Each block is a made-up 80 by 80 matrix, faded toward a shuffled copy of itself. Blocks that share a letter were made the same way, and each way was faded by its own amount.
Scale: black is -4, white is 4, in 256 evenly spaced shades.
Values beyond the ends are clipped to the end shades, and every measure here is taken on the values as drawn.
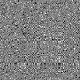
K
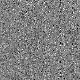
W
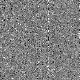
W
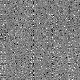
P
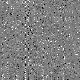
P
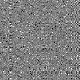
K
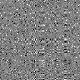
K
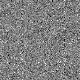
W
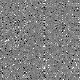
P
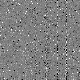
P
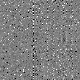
P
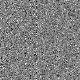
W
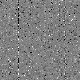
P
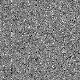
W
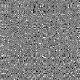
K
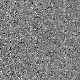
W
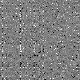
P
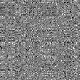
K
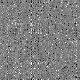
P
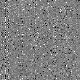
P
